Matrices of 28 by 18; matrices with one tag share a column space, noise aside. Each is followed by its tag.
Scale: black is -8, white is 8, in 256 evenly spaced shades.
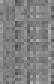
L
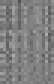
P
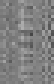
P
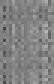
L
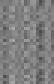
L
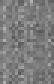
L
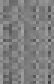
L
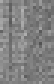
P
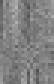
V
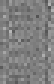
L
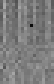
V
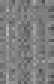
L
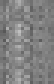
L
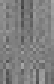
V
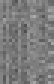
L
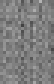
L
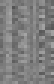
P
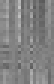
V
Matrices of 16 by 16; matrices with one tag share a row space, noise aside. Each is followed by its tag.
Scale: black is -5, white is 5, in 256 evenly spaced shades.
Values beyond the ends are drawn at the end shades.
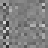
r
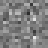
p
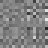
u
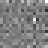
u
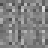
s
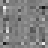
r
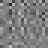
s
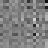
u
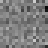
u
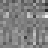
u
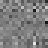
u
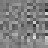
u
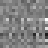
u
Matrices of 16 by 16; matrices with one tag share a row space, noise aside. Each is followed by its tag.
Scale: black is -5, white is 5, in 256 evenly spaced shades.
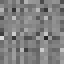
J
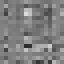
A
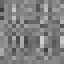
J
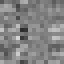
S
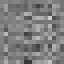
A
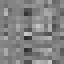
A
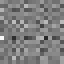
J
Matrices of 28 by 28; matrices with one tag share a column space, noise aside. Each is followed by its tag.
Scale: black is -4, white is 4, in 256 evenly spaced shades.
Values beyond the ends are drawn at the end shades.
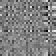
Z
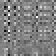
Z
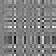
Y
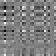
Z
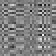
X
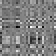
Y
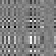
Y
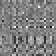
Y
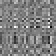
Y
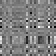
Y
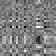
Y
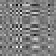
X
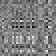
Y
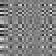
X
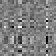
Y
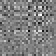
Z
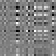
Z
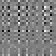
Z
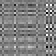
X
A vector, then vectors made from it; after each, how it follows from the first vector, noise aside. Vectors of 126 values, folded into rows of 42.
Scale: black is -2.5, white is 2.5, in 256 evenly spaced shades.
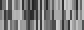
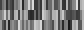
sign-scrambled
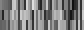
wrapped around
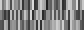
sign-scrambled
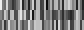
sign-scrambled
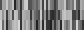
reversed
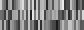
sign-scrambled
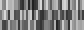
sign-scrambled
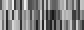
reversed
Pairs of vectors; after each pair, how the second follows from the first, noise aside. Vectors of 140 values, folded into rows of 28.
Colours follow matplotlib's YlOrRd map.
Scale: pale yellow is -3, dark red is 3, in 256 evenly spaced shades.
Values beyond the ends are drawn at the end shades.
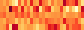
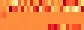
partly zeroed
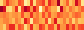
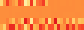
partly zeroed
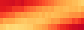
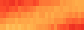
shrunk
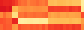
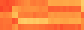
shrunk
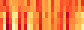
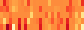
partly zeroed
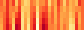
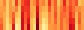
negated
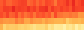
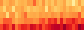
negated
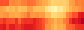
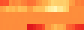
partly zeroed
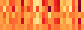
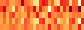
sign-scrambled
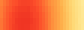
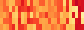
sign-scrambled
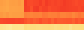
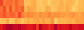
negated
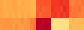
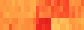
shrunk
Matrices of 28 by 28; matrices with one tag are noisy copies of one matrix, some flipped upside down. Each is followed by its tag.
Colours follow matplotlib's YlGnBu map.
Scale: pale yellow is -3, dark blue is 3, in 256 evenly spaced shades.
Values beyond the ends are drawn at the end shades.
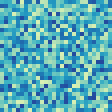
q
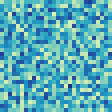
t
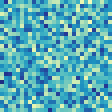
t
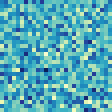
t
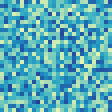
q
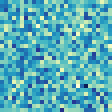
t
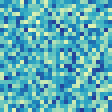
q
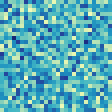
t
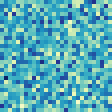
t
